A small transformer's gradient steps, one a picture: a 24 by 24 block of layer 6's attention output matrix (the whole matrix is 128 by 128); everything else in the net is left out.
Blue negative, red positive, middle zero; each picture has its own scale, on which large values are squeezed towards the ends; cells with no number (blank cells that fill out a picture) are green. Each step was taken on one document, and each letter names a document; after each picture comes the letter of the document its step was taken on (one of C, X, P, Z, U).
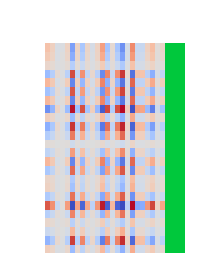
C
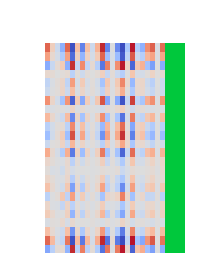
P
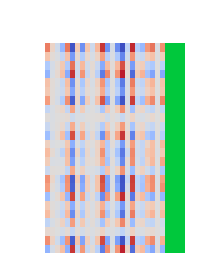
P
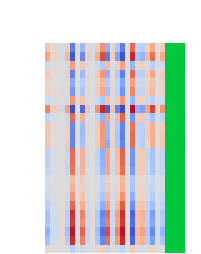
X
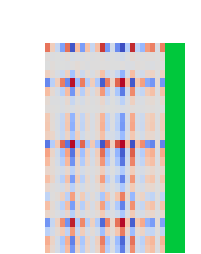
P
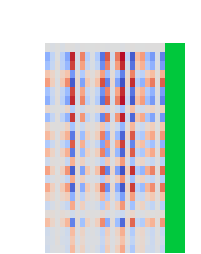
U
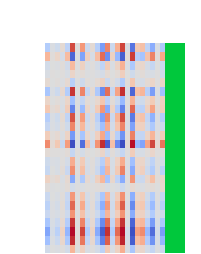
X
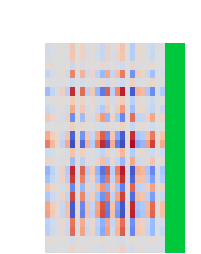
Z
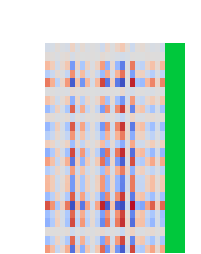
C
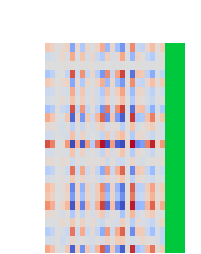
Z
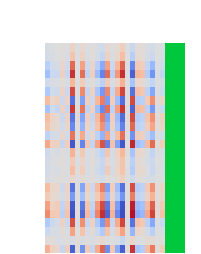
Z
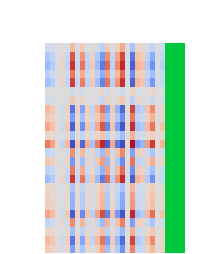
Z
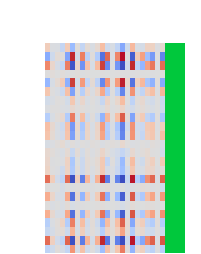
P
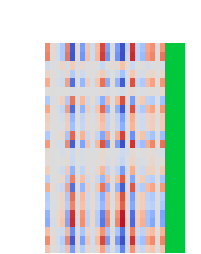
P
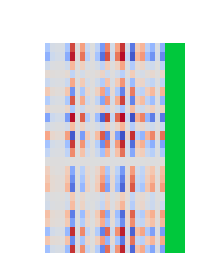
U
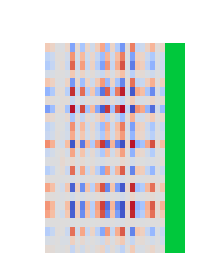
Z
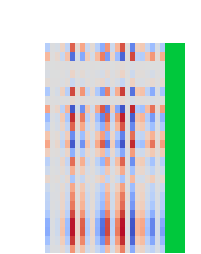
X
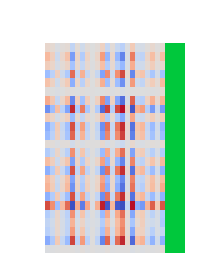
C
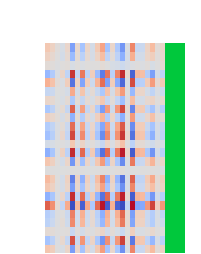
C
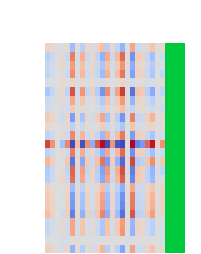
Z
